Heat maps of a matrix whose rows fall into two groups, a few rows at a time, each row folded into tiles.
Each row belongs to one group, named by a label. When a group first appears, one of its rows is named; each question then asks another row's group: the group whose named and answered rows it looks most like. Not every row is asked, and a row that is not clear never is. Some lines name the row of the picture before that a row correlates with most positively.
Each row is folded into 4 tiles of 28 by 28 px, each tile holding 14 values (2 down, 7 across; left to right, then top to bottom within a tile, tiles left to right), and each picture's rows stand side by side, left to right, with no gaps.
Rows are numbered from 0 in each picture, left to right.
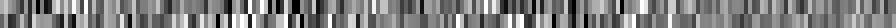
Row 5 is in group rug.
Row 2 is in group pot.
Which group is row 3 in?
pot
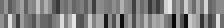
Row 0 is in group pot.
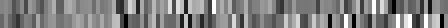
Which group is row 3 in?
pot
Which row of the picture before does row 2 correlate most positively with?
0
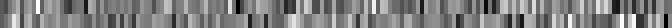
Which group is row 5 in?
pot
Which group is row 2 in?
rug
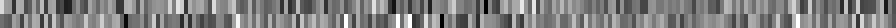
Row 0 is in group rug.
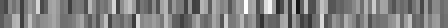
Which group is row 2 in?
pot
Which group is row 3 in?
pot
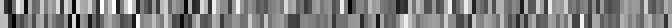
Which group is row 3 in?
rug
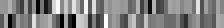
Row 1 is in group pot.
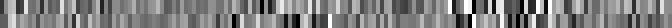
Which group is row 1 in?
pot
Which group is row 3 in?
rug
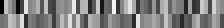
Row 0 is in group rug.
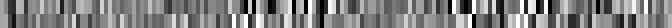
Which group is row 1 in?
pot
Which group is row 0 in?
rug
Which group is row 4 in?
rug
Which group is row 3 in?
rug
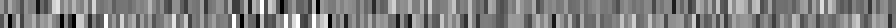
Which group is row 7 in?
pot
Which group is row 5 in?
pot
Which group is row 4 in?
pot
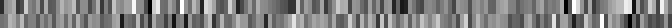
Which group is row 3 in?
rug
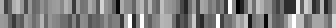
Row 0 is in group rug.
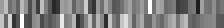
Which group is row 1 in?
pot
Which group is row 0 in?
pot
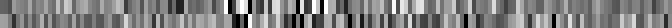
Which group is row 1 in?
rug
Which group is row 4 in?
pot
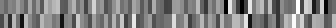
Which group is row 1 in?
pot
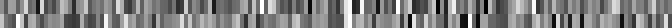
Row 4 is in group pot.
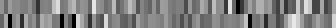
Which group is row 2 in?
rug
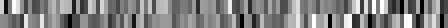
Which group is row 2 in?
pot
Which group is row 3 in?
pot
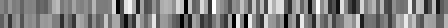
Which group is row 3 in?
rug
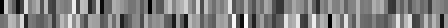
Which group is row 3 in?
pot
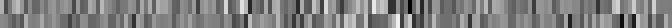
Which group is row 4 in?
pot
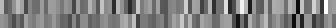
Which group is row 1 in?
rug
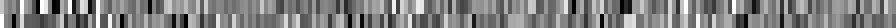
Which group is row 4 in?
rug
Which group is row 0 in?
pot
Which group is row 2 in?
pot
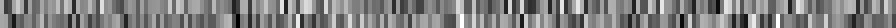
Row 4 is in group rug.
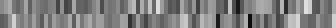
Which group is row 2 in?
rug
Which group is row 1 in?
pot
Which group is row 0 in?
rug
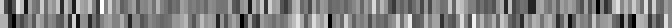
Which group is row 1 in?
pot
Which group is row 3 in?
pot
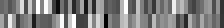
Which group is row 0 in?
pot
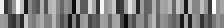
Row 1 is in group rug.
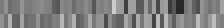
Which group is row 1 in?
rug
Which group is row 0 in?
pot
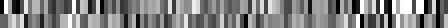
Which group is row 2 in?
pot
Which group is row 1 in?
rug
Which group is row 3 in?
rug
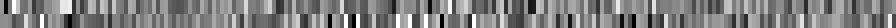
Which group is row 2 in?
pot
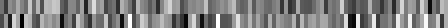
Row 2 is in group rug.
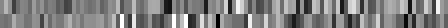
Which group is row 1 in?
pot
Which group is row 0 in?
rug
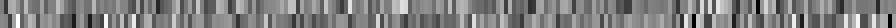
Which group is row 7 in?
pot
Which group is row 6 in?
pot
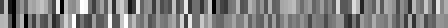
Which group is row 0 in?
rug
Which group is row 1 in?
rug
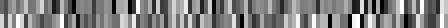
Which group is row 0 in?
pot
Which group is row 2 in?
pot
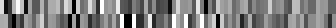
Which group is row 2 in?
pot
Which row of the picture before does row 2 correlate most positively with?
2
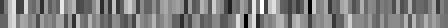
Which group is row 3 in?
rug
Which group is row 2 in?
pot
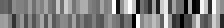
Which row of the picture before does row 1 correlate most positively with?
1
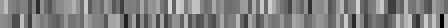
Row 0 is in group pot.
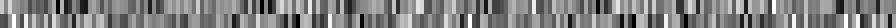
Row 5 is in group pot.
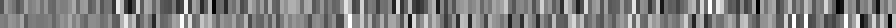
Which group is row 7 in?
pot
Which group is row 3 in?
rug
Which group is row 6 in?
pot
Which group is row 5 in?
rug
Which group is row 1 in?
rug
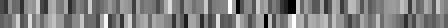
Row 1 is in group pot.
